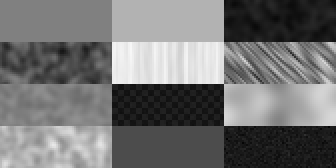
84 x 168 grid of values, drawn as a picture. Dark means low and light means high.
The table splits into 4 rows of 3 panels. Panel 1,1: middling, flat. Panel 1,2: high, flat. Panel 1,3: very low, blotchy, faint in contrast. Panel 2,1: low, blotchy. Panel 2,2: very high, streaked downward, faint in contrast. Panel 2,3: middling, slanting down to the right, strong in contrast. Panel 3,1: middling, blotchy, faint in contrast. Panel 3,2: very low, checkered, faint in contrast. Panel 3,3: high, smooth. Panel 4,1: high, blotchy. Panel 4,2: low, flat. Panel 4,3: very low, fine-grained, faint in contrast.
